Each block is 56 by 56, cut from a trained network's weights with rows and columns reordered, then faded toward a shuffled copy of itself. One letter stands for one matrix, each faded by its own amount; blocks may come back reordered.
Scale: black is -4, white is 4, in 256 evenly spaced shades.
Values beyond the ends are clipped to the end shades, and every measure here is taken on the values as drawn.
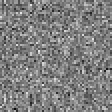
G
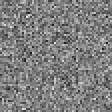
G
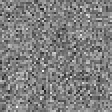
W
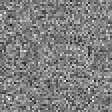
G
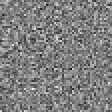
W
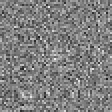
G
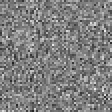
W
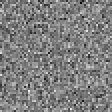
G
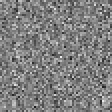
G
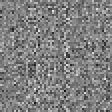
W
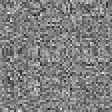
W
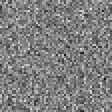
W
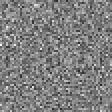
W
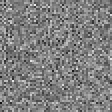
W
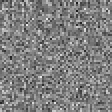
W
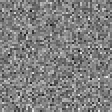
G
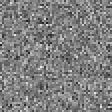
G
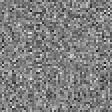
G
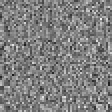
W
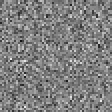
W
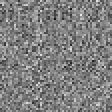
W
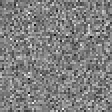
G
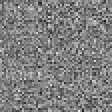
W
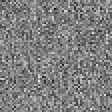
G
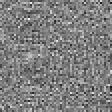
W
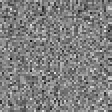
G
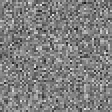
W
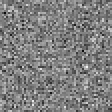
G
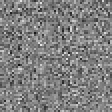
G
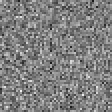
W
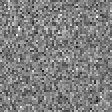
G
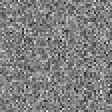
G
